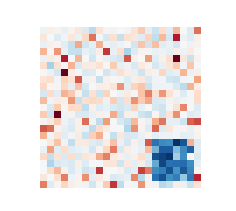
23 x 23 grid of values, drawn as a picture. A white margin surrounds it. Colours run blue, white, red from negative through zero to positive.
Odd patch: lower, in the bottom right. Ninth with the lowest average: bottom right. Average level on the scale: 50%. Histogram: heavy tails on both sides. Mirror symmetry: none. Odd rows or columns: none.
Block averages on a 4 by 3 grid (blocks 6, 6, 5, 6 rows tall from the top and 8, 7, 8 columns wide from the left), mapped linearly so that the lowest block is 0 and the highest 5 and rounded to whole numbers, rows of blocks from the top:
445
544
544
450
